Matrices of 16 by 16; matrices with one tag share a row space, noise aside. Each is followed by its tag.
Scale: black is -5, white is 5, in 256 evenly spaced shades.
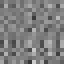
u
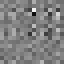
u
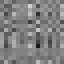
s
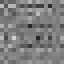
s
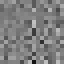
u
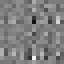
u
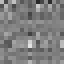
s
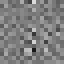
u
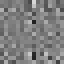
u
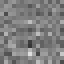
s
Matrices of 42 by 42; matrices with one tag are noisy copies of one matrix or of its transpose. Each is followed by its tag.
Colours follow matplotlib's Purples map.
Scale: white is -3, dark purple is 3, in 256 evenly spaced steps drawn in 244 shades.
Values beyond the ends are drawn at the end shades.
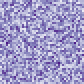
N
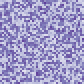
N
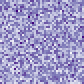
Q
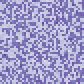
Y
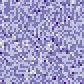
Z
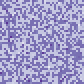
Q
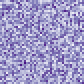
Z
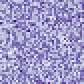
Y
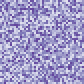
Q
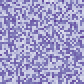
Q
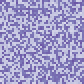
Q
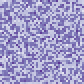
N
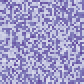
Y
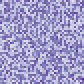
Z
